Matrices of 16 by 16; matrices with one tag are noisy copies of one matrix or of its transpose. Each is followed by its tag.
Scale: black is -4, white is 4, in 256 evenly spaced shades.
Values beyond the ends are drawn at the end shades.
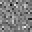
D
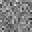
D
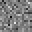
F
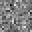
D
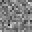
F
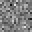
D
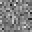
D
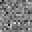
F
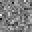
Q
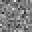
Q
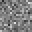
F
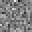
Q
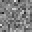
Q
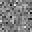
D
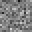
Q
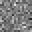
D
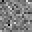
F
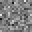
Q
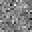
D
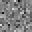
Q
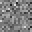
D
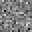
D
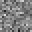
D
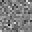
F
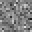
D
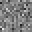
F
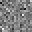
F
